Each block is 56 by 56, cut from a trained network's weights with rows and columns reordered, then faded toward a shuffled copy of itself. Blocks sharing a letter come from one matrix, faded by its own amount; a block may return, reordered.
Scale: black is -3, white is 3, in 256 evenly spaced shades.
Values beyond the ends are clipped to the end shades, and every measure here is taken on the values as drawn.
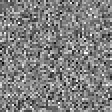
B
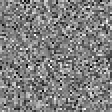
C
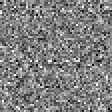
C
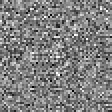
B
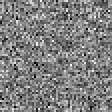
B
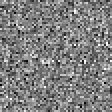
C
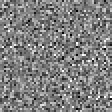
B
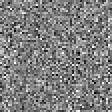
B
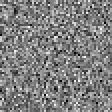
B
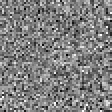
B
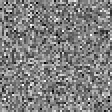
B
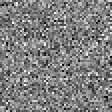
B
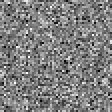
B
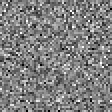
C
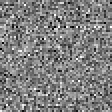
C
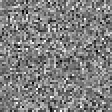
B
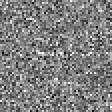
C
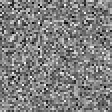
B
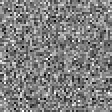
B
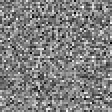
B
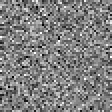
B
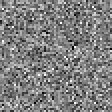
B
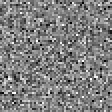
C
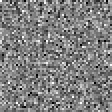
C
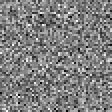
B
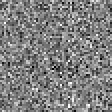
B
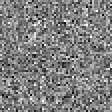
B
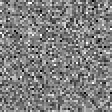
B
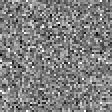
C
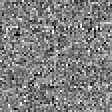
C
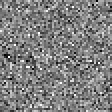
C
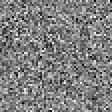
B
